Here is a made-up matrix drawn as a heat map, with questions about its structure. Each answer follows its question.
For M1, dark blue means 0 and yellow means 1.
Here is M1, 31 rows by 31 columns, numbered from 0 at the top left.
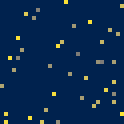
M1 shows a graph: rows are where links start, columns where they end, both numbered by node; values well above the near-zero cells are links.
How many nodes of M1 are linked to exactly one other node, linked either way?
0
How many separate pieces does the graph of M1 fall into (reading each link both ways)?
2
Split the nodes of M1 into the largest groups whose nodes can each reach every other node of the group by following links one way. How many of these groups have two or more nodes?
4
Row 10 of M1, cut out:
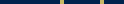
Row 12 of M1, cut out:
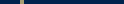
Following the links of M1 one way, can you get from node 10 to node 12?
no
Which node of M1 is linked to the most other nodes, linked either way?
node 28
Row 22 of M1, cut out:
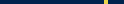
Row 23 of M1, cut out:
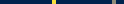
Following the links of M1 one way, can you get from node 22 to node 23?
yes
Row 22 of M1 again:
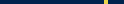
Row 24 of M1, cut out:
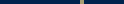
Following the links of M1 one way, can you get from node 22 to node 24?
yes
